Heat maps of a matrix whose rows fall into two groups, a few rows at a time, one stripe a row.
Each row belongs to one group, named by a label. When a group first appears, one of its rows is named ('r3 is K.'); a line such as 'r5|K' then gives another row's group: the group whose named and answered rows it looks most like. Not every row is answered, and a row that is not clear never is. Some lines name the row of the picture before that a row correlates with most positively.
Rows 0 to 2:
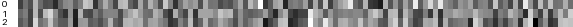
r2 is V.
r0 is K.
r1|V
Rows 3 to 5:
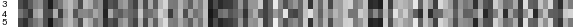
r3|K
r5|K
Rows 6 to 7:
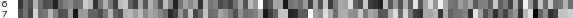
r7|V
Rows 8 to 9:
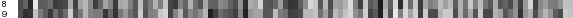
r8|K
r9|K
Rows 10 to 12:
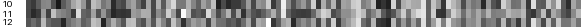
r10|K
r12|K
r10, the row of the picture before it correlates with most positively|9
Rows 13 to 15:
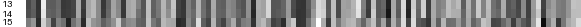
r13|K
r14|K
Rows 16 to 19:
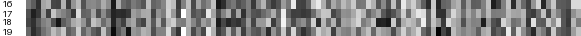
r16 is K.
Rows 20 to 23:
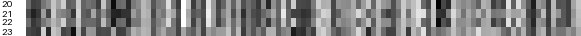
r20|V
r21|V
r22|V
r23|V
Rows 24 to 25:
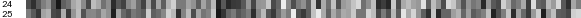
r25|K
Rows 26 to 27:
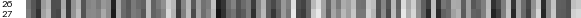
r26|K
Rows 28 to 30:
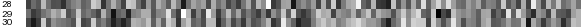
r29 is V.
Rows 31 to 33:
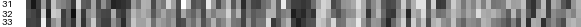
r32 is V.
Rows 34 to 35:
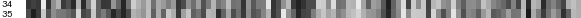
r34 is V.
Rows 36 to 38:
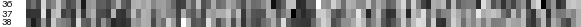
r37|V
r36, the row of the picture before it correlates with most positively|34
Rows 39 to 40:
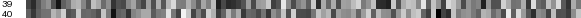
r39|K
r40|V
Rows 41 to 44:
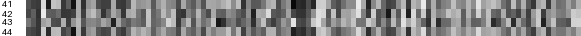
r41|V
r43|K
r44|V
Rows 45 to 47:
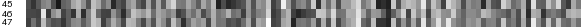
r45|K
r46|V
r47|K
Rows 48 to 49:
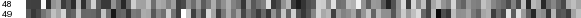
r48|V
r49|V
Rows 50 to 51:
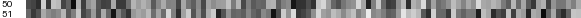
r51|V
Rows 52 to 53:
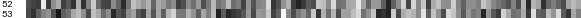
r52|V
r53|K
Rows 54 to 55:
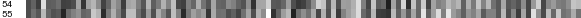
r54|K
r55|K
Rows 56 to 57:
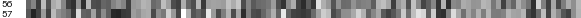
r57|V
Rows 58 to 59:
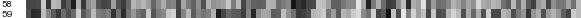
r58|V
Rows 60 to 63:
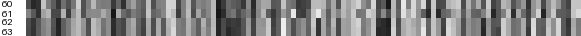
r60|K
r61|K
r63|K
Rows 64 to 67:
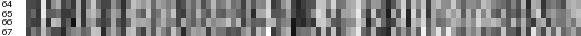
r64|V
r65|K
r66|V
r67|K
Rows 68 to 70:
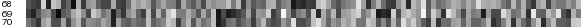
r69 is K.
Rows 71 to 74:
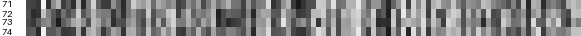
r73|K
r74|K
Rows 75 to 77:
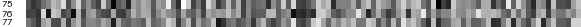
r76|V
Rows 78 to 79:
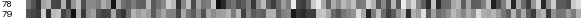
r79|V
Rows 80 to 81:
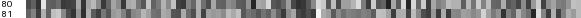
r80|K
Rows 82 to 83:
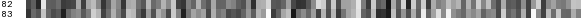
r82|K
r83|K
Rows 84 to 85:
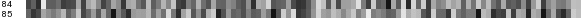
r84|K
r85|V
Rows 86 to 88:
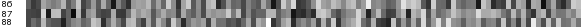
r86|V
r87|V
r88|K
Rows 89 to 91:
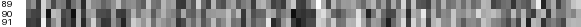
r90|V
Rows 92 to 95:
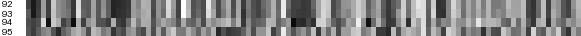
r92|V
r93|V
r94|V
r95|K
